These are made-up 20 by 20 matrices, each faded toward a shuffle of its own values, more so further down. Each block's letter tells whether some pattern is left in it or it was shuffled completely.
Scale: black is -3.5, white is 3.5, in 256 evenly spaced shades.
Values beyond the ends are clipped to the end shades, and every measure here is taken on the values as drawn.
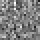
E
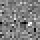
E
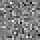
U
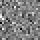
E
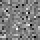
U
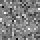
U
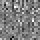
E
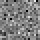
U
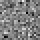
U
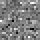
E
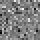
U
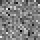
U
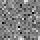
E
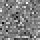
E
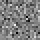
U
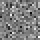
E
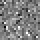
U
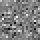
E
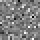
U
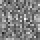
E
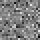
E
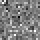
U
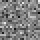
U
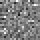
E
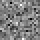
U
